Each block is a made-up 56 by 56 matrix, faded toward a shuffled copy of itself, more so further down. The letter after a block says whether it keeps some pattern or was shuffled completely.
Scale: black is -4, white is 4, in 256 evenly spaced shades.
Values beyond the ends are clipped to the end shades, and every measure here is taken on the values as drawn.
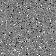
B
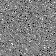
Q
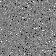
Q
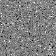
B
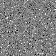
Q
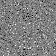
B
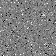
Q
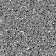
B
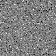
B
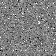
Q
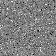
B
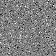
Q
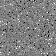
Q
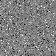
Q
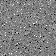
Q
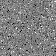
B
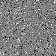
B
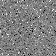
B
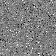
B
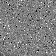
B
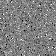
Q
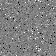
Q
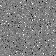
Q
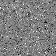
Q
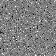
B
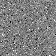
Q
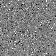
Q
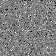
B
